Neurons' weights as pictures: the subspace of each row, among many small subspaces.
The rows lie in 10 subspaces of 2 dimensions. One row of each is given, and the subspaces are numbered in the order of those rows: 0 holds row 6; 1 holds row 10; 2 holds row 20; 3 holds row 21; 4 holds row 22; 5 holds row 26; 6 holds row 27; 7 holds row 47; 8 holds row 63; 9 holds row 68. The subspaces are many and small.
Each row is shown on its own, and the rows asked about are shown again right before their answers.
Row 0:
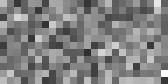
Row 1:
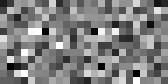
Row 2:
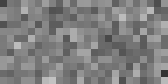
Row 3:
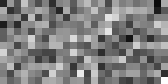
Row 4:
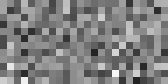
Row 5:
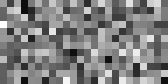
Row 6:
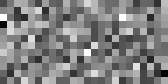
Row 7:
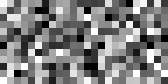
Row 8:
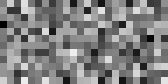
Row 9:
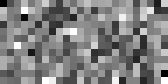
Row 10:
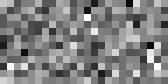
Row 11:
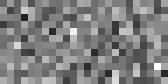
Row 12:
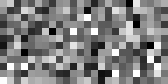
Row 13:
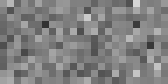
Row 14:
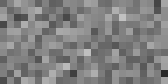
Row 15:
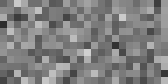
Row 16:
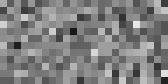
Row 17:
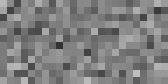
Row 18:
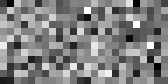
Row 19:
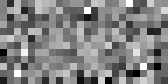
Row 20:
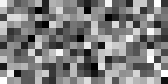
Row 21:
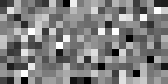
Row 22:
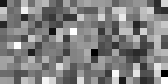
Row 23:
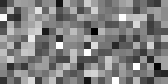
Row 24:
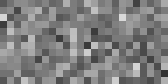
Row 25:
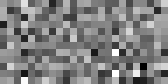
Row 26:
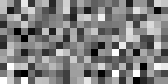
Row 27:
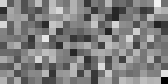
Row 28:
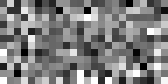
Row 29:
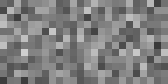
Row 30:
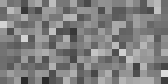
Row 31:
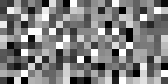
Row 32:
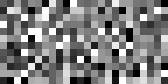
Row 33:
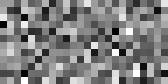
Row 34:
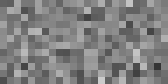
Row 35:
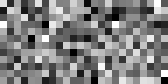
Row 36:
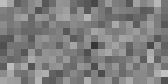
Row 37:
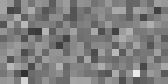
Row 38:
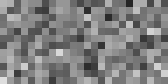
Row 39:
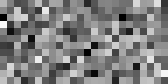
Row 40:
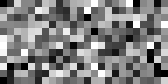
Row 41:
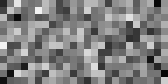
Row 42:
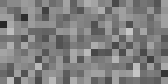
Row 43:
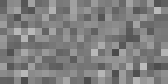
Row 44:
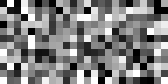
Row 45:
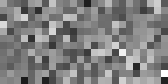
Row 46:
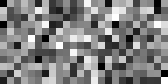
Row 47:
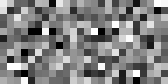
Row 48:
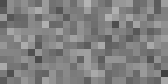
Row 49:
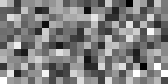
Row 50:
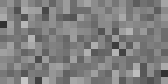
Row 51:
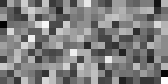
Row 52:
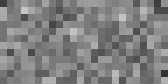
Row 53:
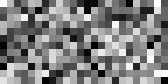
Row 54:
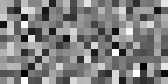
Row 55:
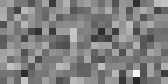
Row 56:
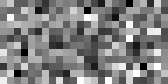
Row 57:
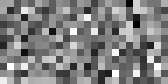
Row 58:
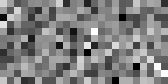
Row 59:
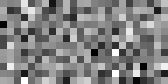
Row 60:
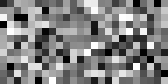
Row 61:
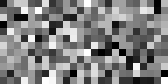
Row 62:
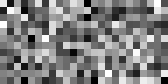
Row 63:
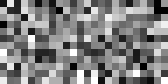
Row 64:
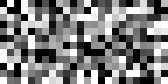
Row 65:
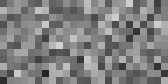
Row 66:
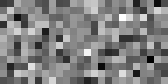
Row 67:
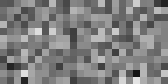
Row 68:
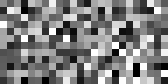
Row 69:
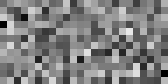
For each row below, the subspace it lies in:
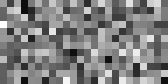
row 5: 2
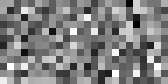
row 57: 1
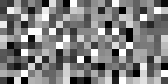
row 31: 3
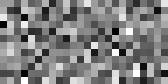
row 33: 0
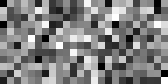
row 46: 6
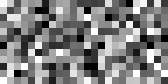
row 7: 2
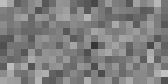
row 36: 1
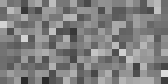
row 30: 9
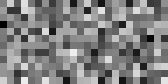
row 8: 2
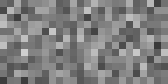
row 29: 9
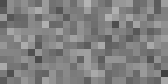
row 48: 2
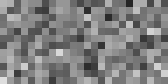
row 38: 2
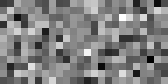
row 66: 3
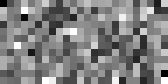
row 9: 4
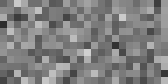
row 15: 5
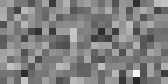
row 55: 7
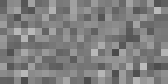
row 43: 5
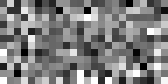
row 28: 8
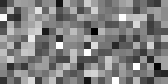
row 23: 7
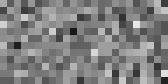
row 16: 4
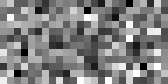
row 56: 8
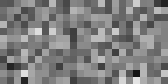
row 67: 7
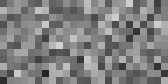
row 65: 6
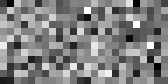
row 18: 4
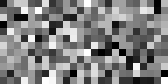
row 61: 9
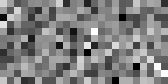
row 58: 7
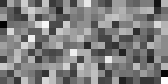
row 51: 2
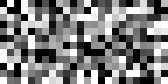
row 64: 8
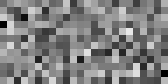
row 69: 3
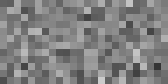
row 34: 6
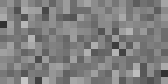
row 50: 0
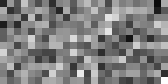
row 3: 8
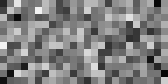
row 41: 9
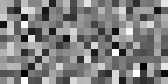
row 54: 0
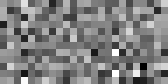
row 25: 5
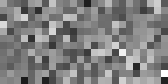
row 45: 9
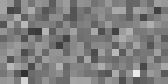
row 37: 0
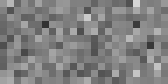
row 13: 4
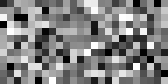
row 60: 3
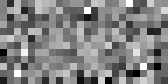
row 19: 8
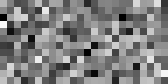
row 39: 0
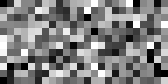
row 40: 1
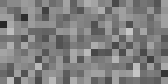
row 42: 3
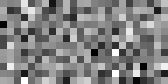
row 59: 5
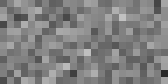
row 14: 5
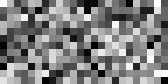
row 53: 1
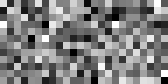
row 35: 6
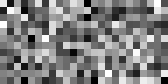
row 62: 6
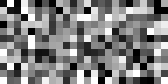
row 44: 8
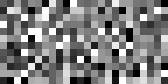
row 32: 3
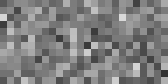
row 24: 7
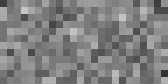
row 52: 4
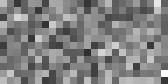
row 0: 9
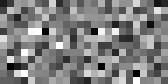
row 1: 7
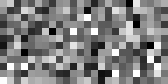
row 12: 1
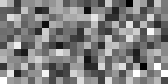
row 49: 6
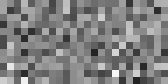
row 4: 5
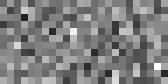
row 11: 1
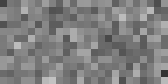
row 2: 4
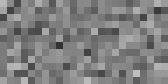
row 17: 0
